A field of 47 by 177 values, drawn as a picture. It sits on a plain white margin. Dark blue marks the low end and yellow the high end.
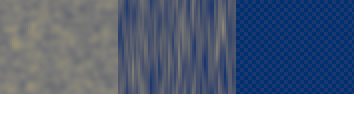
The table splits into one row of 3 panels. Panel 1,1: middling, blotchy, faint in contrast. Panel 1,2: low, streaked downward. Panel 1,3: very low, checkered, faint in contrast.
